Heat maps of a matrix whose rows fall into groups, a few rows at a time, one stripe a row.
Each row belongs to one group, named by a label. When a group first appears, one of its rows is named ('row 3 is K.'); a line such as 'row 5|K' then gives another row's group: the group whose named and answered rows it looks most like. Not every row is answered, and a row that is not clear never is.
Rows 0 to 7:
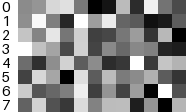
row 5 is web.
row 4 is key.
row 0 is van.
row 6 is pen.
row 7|web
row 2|pen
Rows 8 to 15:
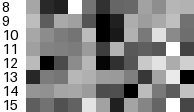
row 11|pen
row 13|pen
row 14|key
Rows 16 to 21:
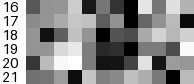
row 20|key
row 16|key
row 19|key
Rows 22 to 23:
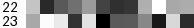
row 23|pen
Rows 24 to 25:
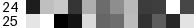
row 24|pen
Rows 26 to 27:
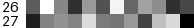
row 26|web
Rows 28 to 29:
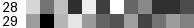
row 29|van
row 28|web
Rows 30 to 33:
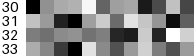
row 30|pen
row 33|web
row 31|web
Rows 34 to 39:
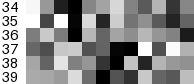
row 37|key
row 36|web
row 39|key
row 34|web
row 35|web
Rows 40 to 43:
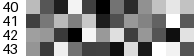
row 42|web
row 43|van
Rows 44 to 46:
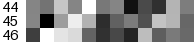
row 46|key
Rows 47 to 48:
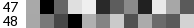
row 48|web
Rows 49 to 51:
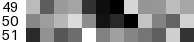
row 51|pen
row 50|key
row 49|van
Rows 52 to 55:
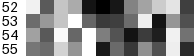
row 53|key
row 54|pen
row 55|pen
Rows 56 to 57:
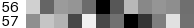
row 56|van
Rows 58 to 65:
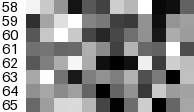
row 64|van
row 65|key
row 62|key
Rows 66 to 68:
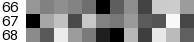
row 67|pen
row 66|van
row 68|van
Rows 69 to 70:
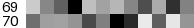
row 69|web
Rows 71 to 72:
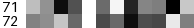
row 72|pen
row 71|web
